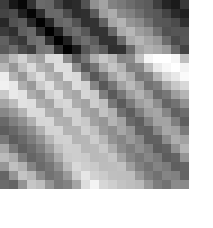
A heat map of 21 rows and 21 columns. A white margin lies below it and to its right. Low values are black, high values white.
Seam: horizontal, 30% of the way down, the bottom part higher. Ninth with the lowest average: top left. Grain: diagonal, down to the right. Calmest part: bottom middle.
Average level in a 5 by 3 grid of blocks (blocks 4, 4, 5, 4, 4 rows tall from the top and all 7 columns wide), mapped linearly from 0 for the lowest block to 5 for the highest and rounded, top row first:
0 2 1
3 2 4
5 4 3
3 4 3
3 5 3
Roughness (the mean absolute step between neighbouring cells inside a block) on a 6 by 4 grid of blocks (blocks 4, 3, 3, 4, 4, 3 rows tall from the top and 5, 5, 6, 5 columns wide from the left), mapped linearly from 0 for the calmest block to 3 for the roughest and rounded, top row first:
1 1 1 0 | 2 3 2 2 | 1 2 1 1 | 1 1 1 1 | 1 0 0 1 | 1 1 0 0
